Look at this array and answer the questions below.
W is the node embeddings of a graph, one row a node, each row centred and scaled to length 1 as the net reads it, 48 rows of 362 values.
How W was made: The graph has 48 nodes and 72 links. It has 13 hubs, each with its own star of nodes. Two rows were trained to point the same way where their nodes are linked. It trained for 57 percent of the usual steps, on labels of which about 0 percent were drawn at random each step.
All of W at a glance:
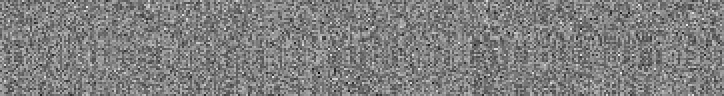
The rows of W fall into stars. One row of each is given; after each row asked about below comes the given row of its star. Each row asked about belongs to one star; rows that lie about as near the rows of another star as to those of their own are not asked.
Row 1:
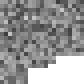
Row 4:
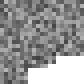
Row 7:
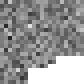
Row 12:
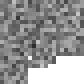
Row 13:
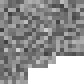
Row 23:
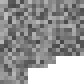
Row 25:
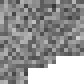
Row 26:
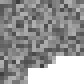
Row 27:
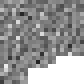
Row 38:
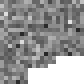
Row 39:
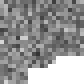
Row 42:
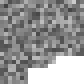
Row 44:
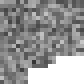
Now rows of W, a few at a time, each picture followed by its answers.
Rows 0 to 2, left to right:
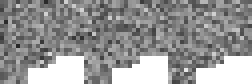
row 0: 26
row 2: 4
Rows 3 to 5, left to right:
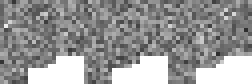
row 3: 25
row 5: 38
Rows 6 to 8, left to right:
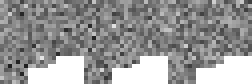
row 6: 23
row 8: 1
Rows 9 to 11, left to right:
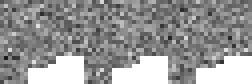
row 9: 27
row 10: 23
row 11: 27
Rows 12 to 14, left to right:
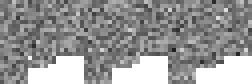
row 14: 38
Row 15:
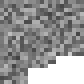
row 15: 27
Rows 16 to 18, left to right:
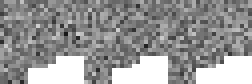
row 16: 4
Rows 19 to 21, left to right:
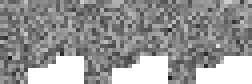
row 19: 38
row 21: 13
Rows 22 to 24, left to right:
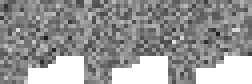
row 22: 44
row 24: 42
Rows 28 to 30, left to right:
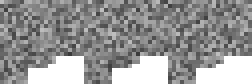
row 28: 13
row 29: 25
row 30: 7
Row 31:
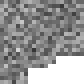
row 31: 27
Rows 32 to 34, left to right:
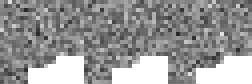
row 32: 44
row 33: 42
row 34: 44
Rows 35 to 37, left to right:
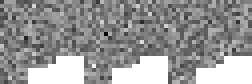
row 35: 4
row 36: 23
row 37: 12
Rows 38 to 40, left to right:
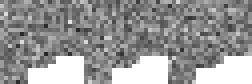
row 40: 44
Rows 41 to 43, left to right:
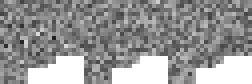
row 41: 4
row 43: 39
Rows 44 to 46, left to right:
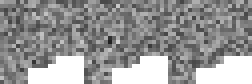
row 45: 39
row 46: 38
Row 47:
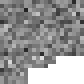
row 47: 13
